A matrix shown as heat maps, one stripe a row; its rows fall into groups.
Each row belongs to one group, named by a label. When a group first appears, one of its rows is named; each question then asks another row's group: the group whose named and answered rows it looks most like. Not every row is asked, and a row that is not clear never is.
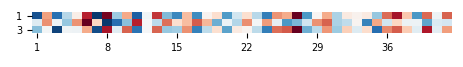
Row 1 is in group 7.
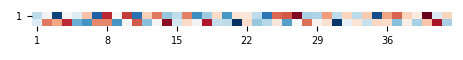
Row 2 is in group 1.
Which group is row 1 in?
7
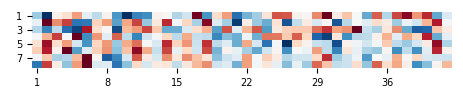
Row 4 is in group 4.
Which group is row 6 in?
1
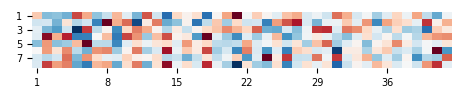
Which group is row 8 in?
1
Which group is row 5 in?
7
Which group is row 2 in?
7
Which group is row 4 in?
1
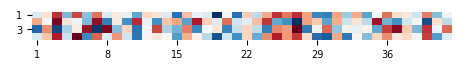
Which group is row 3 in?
7
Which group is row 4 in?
4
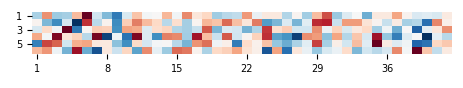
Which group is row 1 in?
7
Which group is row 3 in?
1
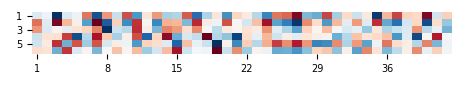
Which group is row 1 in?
7
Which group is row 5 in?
4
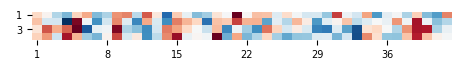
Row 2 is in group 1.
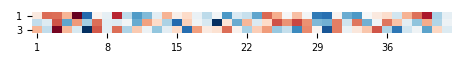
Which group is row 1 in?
4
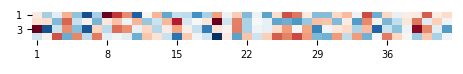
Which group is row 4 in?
4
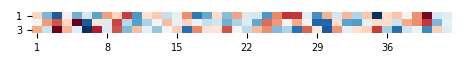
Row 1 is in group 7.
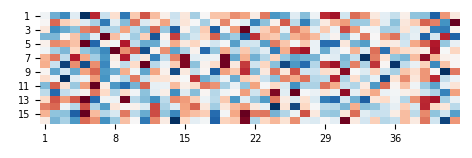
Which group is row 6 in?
7
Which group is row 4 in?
1
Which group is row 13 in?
4
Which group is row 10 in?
7
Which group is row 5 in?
4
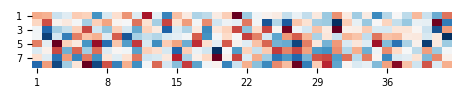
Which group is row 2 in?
1
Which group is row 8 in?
7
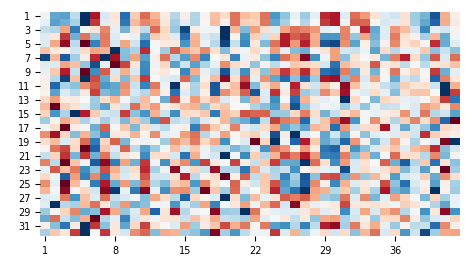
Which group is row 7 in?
7
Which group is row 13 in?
1
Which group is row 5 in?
4
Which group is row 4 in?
4
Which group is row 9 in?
4
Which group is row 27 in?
4
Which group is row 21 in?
4
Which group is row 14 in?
1
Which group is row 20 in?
4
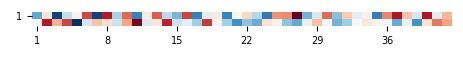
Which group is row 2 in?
1
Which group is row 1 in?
7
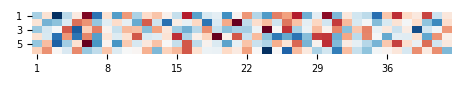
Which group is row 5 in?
7
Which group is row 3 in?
1
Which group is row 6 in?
1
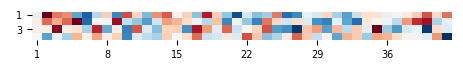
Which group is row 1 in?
1
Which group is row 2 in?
4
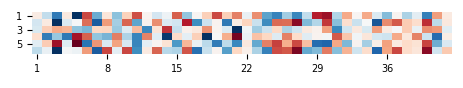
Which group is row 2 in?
7
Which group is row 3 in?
1
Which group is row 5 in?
4
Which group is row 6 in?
7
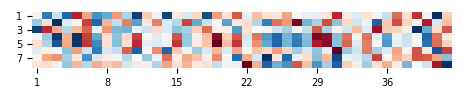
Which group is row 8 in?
1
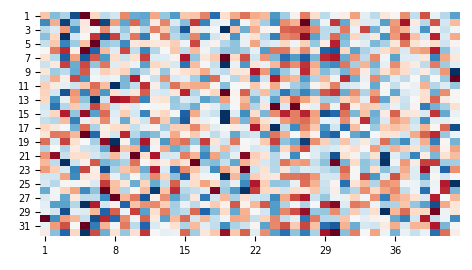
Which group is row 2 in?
7
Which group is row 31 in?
4
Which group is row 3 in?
4
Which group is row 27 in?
7
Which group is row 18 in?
4
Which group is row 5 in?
7
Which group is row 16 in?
4
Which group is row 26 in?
1
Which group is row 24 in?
4
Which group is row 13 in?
7
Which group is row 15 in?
4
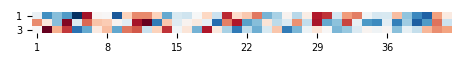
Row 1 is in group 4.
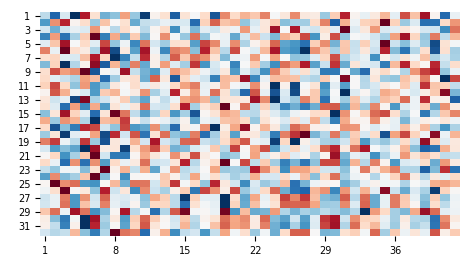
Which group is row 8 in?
7
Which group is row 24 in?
7
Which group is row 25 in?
1
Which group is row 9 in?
4
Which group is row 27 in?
4
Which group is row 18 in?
7
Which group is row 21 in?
7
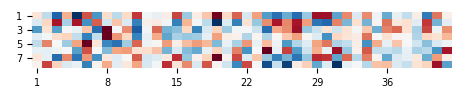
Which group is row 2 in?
4
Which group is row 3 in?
7
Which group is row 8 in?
1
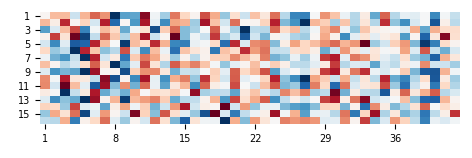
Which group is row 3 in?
1
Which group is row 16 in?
4
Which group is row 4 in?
1
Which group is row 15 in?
1
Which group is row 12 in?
7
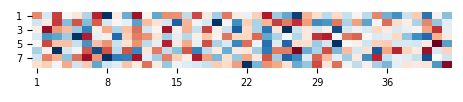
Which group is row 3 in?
1
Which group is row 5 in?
1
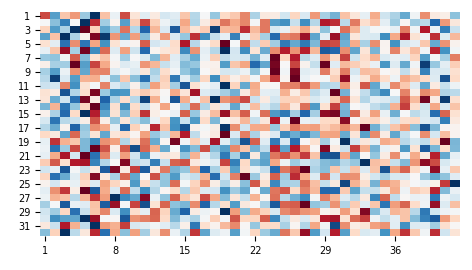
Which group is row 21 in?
4
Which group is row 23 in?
7
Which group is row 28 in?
7
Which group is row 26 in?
4
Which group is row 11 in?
4
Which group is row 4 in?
7
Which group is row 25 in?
1
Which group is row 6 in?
4
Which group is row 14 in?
7
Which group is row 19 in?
1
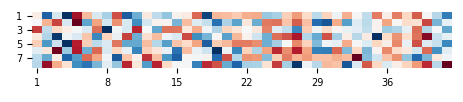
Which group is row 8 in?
1
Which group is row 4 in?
7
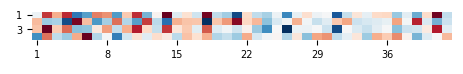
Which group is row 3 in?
1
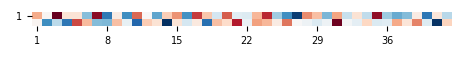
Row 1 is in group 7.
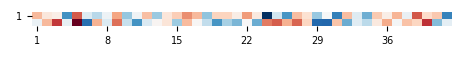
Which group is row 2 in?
4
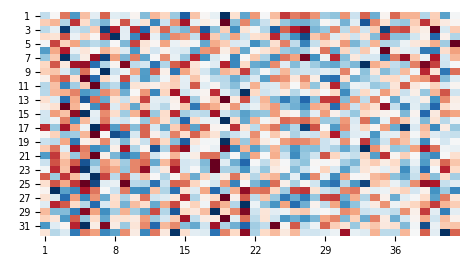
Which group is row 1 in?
4
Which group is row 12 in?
1
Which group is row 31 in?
1
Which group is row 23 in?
1
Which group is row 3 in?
7
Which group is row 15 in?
1
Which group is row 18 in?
7
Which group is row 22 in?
1
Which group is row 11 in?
7
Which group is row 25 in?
4
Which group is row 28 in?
1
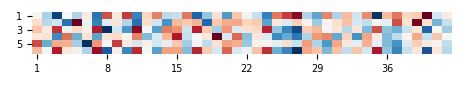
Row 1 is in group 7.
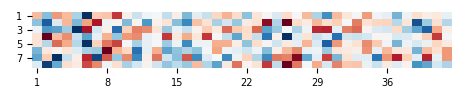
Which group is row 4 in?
1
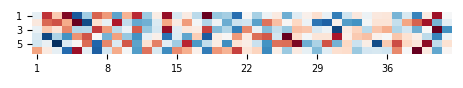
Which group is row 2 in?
4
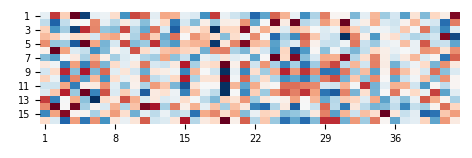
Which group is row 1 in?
1
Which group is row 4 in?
1
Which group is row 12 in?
4
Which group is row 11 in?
4
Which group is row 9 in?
4
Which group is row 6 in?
1
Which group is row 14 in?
1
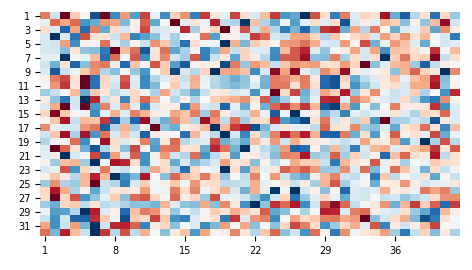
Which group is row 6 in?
7
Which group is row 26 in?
1
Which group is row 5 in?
4
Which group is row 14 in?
4
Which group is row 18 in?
4
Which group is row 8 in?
4
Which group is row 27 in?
1
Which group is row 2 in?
1
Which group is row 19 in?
1
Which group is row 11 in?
4
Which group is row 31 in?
7
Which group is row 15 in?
1
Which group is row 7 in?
7
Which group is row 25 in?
7
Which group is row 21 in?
7
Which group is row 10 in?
4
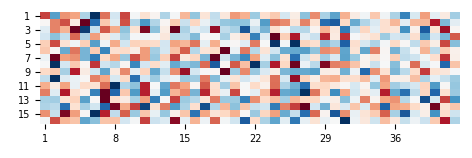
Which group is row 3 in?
1
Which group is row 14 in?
7
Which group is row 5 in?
1
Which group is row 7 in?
1
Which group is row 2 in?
4
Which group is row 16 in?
1
